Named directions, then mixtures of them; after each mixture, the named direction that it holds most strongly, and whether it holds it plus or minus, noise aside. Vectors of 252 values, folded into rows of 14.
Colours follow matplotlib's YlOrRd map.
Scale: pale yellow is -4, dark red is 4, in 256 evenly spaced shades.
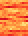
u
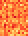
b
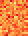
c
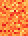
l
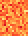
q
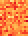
c, minus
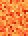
q, minus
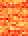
u, plus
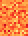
l, plus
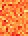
q, plus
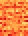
u, plus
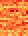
u, minus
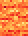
u, plus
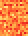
b, minus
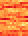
u, plus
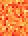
q, plus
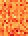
b, minus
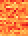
u, minus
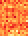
b, plus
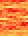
u, minus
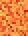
q, minus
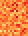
l, minus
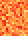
q, plus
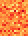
l, plus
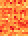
c, minus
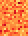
l, plus
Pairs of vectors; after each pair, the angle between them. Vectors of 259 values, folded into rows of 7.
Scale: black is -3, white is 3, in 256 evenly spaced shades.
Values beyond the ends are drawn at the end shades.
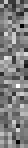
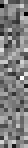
orthogonal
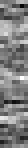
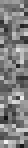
partly opposed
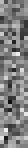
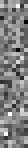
partly aligned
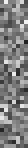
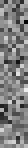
nearly opposite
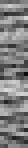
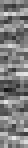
nearly opposite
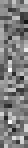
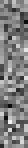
nearly parallel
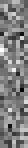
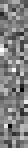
nearly parallel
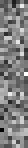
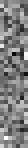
partly opposed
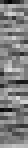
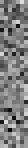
orthogonal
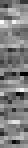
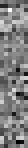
partly aligned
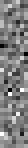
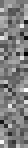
partly aligned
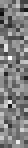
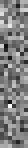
nearly opposite
